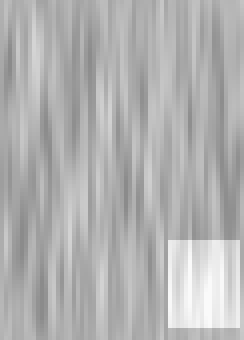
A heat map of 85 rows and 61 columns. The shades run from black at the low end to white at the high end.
Average level on the scale: 70%. Histogram: skewed, a long tail of high values. Ninth with the highest average: bottom right. Odd patch: higher, in the bottom right. Mirror symmetry: none.
